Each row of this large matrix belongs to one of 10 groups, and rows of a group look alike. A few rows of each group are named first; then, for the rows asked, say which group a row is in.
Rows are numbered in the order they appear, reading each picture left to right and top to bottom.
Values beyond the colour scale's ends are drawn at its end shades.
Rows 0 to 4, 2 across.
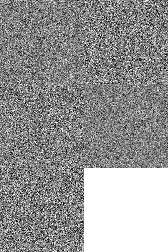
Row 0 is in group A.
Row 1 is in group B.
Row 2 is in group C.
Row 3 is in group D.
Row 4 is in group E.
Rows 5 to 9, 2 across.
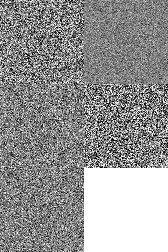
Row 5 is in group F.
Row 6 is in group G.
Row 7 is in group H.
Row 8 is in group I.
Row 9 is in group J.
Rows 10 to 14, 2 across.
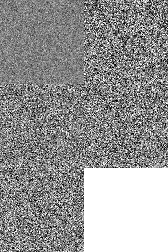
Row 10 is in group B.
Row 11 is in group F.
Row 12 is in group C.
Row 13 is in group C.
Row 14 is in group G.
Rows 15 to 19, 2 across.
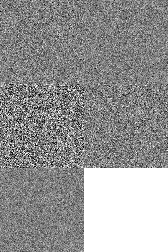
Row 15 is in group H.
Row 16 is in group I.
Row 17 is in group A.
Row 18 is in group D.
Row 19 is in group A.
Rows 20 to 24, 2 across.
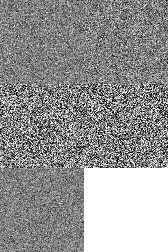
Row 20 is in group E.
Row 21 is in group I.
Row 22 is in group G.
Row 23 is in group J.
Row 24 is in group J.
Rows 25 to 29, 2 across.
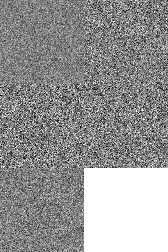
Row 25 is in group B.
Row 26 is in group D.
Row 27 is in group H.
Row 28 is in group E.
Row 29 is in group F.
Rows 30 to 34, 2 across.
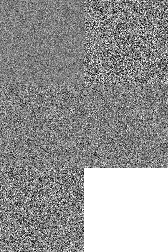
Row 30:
I
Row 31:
G
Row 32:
I
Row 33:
H
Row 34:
A
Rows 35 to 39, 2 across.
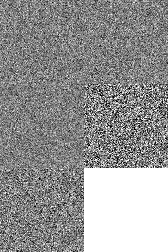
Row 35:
H
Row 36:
A
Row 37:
E
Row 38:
J
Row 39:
D
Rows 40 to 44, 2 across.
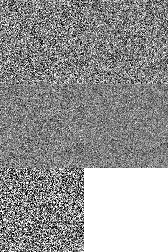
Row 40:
E
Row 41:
F
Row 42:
F
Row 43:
I
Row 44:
B
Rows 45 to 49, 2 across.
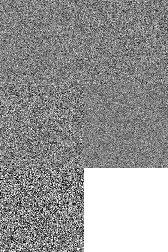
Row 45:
H
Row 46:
D
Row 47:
G
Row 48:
J
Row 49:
H
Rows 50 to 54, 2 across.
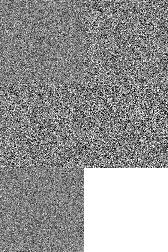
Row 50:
A
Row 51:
G
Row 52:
G
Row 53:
D
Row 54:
B
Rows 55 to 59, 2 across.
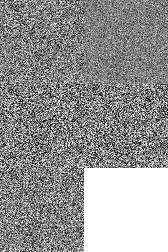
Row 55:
J
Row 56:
B
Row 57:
J
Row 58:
E
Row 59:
B
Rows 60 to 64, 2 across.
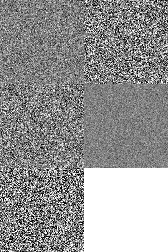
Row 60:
E
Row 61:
E
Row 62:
E
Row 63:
B
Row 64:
A
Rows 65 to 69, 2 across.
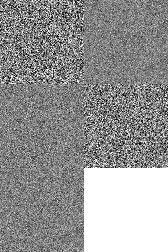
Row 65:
H
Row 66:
F
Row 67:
A
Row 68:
B
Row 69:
F
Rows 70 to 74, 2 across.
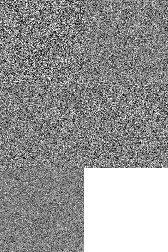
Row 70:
J
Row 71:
I
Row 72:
D
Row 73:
D
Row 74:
J
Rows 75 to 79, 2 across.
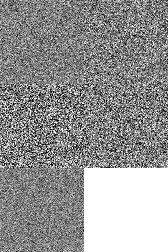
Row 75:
E
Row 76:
F
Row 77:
C
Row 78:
B
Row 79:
I
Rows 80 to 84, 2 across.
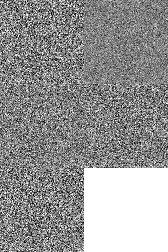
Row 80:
B
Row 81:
C
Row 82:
A
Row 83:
C
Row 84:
B
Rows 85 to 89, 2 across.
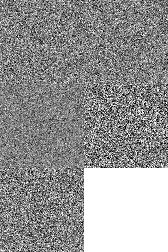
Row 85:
E
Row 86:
J
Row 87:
J
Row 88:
D
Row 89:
C
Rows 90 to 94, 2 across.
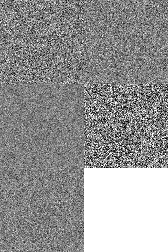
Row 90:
J
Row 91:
B
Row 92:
J
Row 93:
A
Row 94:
G
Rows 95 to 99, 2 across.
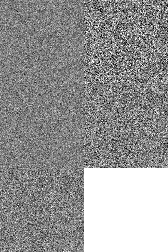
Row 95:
F
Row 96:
G
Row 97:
D
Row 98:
I
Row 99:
I
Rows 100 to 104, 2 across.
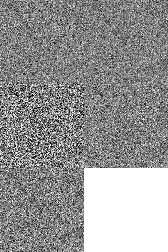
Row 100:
D
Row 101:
F
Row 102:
G
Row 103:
G
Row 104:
F
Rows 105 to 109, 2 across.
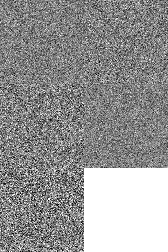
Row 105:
J
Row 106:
J
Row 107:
F
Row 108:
I
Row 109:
C
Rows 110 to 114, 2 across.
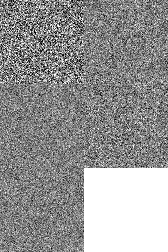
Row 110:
E
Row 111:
F
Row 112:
D
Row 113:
G
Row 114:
J
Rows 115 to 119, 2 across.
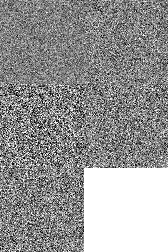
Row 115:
E
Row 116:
G
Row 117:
G
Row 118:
B
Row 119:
I
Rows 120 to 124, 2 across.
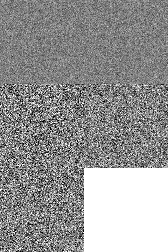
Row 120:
A
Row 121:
A
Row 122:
J
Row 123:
G
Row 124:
I
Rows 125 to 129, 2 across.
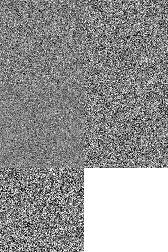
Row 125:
D
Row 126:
J
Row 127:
C
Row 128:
J
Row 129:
F
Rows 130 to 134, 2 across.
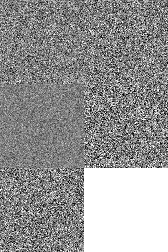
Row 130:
I
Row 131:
A
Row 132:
J
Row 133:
D
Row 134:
J
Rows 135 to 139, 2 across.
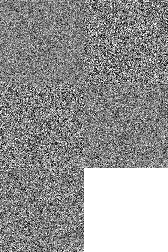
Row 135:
G
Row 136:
A
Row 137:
B
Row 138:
J
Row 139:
F
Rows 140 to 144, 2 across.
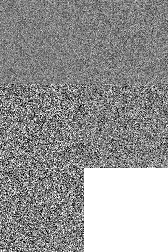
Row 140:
H
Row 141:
F
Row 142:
F
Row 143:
I
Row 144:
D
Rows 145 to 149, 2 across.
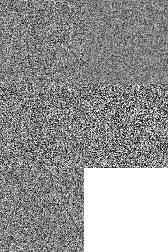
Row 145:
C
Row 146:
I
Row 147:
C
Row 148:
C
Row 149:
H
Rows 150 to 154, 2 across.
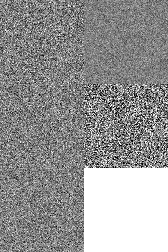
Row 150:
A
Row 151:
F
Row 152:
D
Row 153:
C
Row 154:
G
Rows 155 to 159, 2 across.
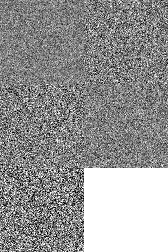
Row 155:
F
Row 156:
A
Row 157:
D
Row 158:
H
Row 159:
J
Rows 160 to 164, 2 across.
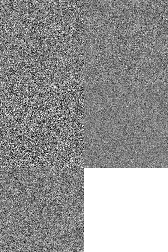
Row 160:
A
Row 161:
C
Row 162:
A
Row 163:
D
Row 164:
F
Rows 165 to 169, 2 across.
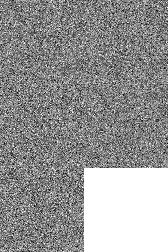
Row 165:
F
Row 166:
B
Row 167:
H
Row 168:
J
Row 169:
C
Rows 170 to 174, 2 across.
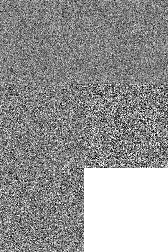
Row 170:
H
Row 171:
C
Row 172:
E
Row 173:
G
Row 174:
E
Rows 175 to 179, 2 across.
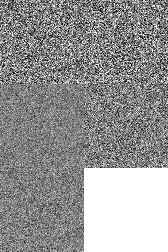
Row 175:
F
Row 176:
G
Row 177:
I
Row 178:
J
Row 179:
F
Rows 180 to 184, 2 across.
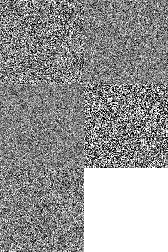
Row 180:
C
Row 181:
D
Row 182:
G
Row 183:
D
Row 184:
H
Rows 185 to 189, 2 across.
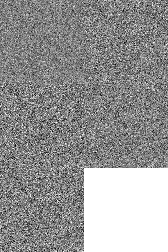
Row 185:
B
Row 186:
C
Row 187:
J
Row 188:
E
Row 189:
F
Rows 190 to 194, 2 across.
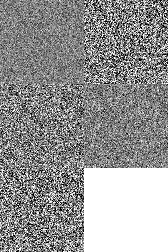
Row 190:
H
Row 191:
B
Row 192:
E
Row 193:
D
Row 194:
I
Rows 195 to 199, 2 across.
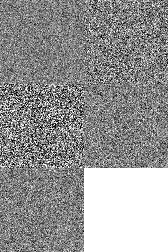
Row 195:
H
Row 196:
A
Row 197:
C
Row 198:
G
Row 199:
A
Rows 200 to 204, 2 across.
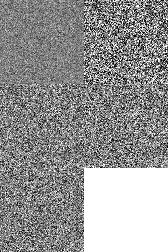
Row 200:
A
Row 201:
F
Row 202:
F
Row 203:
I
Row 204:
A
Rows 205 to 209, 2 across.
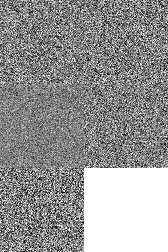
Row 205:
G
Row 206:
H
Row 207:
C
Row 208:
B
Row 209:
B
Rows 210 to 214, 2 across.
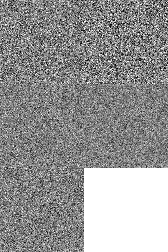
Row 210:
E
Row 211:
B
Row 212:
H
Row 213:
F
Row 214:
J
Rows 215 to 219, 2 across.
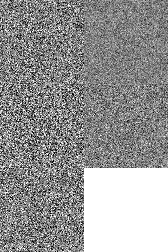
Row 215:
A
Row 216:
G
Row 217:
B
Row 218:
J
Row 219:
C
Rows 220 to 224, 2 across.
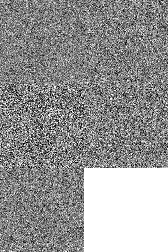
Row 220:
A
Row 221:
H
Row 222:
C
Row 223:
B
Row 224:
H
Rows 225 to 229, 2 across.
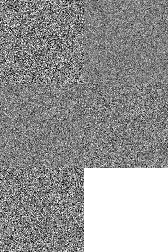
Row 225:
J
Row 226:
J
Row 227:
J
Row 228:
F
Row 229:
H
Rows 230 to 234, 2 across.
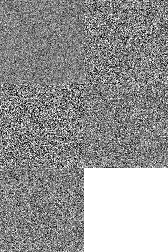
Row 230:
J
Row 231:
A
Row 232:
E
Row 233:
C
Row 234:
G
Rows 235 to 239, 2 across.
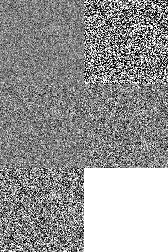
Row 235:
H
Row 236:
C
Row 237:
D
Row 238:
A
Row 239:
H
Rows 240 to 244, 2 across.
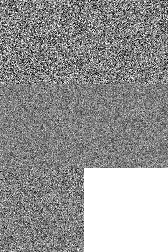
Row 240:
E
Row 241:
J
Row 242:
H
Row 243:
F
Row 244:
H
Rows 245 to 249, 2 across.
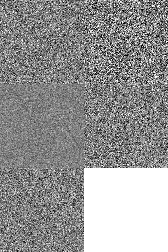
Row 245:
J
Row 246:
A
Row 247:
C
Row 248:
A
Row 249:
D
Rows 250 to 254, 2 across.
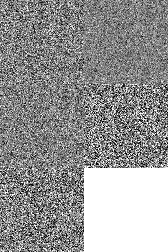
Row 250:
I
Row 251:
H
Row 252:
H
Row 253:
G
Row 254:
C
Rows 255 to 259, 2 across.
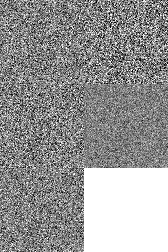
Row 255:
C
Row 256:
B
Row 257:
B
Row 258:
A
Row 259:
B
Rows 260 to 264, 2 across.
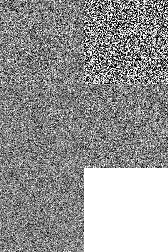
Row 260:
G
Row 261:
B
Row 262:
C
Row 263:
D
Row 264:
I
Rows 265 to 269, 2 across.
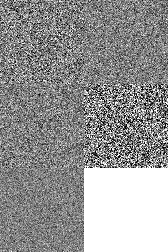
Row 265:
G
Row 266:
J
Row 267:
F
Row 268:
H
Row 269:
D
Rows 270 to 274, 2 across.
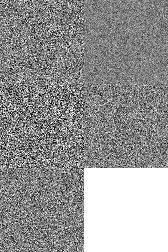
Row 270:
C
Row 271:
A
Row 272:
D
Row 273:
G
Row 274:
E
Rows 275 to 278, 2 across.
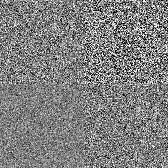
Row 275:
D
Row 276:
G
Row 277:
E
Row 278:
D
